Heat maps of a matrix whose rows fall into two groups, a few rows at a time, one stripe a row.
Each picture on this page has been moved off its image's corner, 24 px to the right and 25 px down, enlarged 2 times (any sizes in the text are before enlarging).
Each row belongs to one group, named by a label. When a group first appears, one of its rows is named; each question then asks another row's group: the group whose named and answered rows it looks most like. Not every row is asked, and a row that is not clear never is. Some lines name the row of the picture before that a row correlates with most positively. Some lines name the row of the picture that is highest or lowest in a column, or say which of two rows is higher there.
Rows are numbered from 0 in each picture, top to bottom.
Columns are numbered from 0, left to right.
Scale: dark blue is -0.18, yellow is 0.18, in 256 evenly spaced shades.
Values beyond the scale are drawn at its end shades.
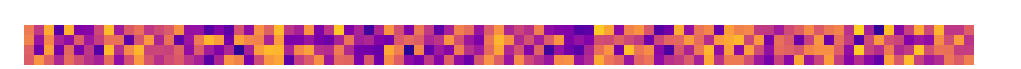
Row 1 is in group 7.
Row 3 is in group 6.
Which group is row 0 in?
6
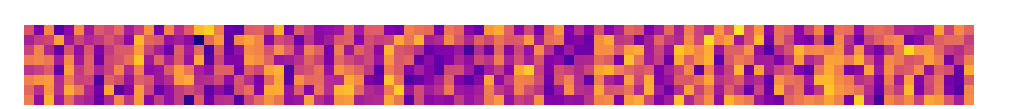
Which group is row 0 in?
7
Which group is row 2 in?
6
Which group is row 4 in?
6
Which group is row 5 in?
6
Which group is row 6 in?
6
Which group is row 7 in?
6
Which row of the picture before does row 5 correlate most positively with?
3
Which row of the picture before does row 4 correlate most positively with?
3
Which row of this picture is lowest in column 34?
5
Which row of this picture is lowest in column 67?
4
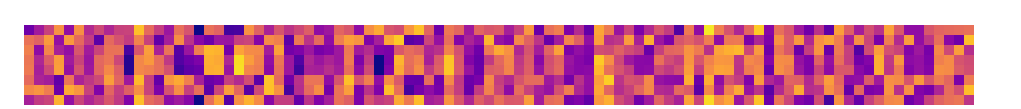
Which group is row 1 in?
6
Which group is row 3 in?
7
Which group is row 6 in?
6
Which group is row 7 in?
7
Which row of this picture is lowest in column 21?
0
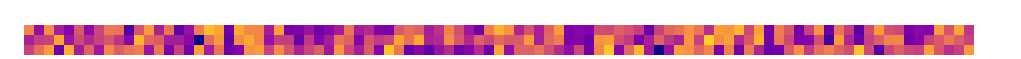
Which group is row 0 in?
7
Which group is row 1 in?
7
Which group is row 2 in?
6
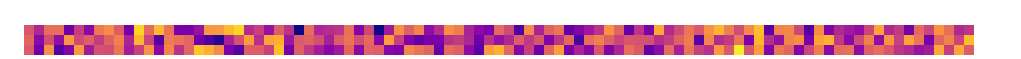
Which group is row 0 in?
7
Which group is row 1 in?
6
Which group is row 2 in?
7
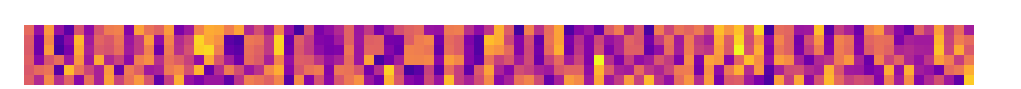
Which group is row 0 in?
7
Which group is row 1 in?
7
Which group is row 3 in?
7
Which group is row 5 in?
6
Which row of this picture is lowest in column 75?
4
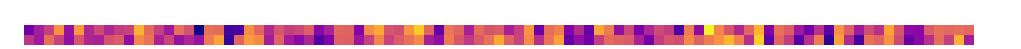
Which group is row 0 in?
7
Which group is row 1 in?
7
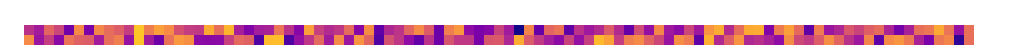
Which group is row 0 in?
7
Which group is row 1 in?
6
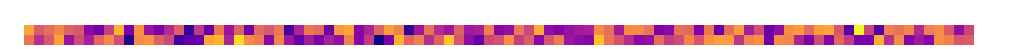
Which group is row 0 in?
6
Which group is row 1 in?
7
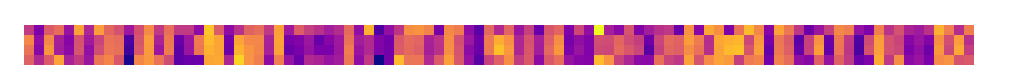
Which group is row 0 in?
7
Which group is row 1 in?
7
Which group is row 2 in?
7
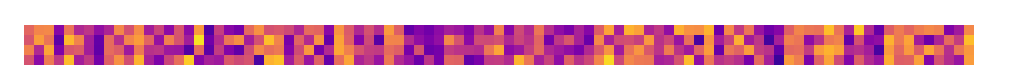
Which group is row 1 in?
6
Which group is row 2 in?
6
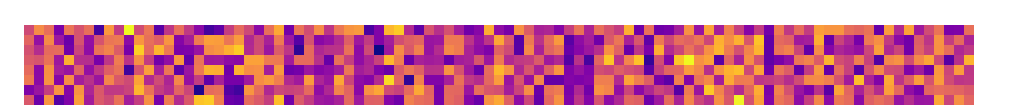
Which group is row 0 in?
6
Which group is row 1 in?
7
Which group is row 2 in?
7
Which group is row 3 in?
6
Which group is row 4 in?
7
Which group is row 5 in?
6
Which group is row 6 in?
7
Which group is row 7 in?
7
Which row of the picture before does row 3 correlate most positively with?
0
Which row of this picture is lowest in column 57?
1
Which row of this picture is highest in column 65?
3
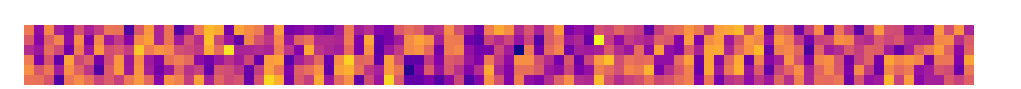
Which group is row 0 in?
7
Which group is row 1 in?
7
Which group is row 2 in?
7
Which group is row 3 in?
6
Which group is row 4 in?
6
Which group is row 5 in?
6
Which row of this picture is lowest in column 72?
3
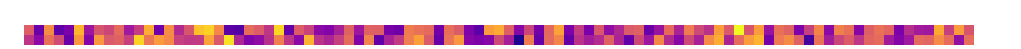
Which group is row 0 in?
7
